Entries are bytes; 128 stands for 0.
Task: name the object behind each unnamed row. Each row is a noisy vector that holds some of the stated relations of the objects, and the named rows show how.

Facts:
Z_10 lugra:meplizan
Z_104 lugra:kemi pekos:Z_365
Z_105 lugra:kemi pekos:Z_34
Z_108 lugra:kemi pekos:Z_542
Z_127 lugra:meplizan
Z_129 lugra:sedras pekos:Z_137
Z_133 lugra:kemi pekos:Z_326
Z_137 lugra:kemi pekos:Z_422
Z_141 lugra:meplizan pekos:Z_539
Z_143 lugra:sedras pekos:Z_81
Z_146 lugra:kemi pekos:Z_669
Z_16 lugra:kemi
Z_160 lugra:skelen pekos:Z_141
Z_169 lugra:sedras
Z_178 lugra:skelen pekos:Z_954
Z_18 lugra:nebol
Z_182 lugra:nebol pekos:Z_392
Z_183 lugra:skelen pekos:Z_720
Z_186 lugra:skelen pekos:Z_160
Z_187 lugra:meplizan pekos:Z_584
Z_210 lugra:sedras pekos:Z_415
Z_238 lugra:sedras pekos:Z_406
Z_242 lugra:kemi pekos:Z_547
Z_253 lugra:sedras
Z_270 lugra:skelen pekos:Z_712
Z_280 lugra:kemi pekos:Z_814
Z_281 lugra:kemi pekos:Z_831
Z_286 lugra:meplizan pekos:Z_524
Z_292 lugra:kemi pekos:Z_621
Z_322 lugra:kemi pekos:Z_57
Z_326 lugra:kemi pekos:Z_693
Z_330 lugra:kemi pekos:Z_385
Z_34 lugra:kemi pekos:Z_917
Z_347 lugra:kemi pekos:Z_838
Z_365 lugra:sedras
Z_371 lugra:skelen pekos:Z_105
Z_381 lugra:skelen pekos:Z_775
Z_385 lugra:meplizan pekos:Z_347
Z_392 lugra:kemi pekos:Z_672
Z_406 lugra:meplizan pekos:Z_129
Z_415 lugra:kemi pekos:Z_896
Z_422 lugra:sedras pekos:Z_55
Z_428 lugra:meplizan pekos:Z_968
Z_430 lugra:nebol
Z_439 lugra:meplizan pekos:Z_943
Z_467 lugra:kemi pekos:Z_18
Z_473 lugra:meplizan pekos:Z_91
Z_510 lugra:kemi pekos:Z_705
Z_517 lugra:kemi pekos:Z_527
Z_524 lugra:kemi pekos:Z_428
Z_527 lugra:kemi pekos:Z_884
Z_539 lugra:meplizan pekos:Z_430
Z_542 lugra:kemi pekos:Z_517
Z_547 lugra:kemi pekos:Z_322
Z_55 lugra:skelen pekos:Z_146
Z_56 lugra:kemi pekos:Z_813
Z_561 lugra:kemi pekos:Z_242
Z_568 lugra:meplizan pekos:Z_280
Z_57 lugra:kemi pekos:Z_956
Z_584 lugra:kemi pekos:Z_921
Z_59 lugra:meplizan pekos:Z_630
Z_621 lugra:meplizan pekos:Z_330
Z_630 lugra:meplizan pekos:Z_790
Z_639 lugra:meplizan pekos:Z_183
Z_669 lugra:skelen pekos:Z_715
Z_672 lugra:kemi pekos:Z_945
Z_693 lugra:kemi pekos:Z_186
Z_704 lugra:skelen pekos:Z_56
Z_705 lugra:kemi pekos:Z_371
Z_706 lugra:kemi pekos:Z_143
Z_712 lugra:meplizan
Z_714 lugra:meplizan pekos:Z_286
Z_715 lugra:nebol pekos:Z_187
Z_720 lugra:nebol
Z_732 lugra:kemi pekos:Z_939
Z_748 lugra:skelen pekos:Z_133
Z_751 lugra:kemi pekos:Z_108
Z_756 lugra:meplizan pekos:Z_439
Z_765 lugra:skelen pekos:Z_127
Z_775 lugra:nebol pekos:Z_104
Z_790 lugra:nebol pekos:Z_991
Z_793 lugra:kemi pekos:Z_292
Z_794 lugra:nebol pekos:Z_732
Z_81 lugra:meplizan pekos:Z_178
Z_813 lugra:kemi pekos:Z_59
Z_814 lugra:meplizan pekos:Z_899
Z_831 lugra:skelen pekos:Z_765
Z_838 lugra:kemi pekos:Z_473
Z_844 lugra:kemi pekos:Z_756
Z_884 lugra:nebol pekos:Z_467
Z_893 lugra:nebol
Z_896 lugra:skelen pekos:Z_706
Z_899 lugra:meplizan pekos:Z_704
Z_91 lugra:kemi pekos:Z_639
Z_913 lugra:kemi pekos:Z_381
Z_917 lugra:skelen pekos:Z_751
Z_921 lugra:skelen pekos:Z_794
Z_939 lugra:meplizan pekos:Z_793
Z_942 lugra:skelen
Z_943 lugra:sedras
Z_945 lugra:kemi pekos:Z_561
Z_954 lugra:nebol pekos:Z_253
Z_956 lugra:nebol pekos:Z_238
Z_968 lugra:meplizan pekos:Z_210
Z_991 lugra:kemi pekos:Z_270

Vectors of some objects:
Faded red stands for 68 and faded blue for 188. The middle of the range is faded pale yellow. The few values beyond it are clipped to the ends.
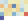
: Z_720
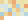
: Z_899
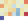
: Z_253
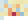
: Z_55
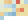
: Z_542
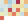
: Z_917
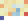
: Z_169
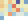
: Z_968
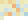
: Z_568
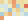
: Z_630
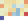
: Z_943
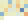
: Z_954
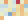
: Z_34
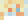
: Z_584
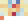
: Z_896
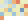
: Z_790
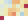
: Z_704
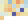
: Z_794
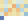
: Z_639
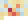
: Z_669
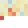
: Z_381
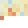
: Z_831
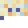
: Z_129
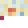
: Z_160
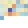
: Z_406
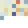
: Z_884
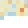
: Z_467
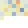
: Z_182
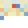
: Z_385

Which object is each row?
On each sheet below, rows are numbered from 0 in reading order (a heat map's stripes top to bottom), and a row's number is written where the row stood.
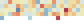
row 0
Z_146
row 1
Z_143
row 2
Z_921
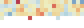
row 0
Z_751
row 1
Z_270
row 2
Z_524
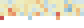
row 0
Z_748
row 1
Z_439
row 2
Z_547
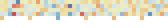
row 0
Z_706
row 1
Z_539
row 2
Z_430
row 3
Z_814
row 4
Z_705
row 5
Z_292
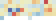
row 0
Z_137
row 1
Z_108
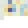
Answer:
Z_956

